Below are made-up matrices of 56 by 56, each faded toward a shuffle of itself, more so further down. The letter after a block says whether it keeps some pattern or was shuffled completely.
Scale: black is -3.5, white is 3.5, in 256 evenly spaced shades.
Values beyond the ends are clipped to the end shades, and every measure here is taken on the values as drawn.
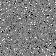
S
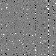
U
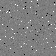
S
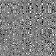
U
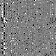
U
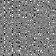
U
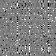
U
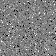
S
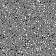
S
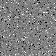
S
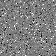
S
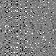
U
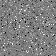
S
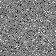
S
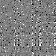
U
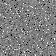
S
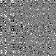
U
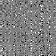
U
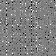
U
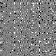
U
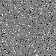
S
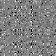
U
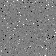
S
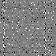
U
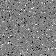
S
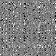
U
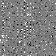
U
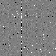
U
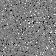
S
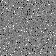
S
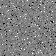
S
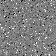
S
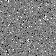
S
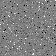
S
